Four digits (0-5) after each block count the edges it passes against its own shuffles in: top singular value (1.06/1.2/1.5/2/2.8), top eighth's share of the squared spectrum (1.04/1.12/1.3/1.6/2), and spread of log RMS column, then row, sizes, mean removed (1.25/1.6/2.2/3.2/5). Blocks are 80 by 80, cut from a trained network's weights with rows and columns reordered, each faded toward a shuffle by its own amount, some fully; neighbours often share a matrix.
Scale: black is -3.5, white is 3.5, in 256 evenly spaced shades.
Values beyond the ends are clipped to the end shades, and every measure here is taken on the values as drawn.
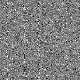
3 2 2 1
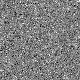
0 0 0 0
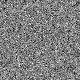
0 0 0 0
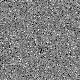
1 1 0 0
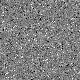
0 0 0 0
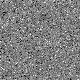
0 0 0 0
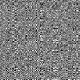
4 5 3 3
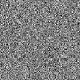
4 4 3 2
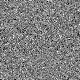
1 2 0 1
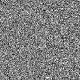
3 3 1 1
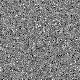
0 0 0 0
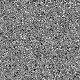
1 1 0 1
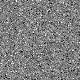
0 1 0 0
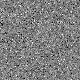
1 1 0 0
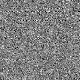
2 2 0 2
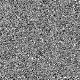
2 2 0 1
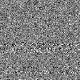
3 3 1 3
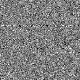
2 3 0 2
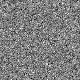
1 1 0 0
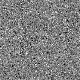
2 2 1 0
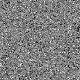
2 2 2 0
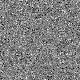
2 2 0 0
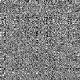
3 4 2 2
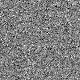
1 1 0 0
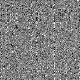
3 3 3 1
